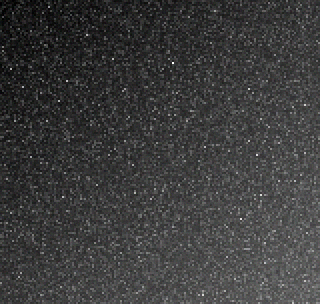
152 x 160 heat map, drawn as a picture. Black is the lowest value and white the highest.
Fine speckle covers the field. The bottom right is the ninth with the highest average. No row or column stands out. The field climbs toward the bottom right. Neither half mirrors the other. The top left is the ninth with the lowest average.
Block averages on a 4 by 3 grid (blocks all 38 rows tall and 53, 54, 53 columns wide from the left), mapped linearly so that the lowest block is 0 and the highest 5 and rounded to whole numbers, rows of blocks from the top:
012
123
234
345
